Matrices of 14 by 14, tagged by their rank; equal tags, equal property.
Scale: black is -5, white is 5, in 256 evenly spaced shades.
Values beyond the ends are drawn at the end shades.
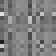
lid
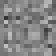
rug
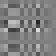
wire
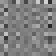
lid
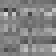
lid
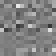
rug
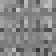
rug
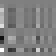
wire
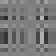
wire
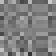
lid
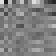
lid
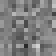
rug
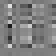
wire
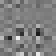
lid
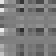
wire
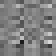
lid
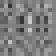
lid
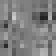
lid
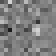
rug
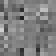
rug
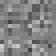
rug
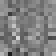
rug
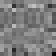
rug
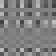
wire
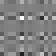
wire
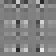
wire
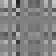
wire
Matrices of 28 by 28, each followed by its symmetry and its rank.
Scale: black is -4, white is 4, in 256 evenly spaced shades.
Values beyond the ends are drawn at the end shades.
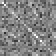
symmetric, rank five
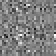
neither, rank five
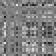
antisymmetric, rank two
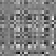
antisymmetric, rank two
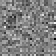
neither, rank five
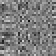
neither, rank five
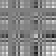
symmetric, rank one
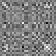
symmetric, rank three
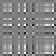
symmetric, rank one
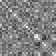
symmetric, rank five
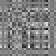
antisymmetric, rank two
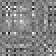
symmetric, rank three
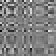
antisymmetric, rank two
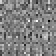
neither, rank five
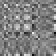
symmetric, rank three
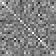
symmetric, rank five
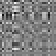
antisymmetric, rank two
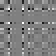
symmetric, rank one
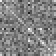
symmetric, rank five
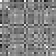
symmetric, rank three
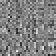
neither, rank five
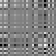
symmetric, rank one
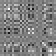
symmetric, rank three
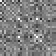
symmetric, rank five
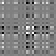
symmetric, rank one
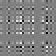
symmetric, rank one
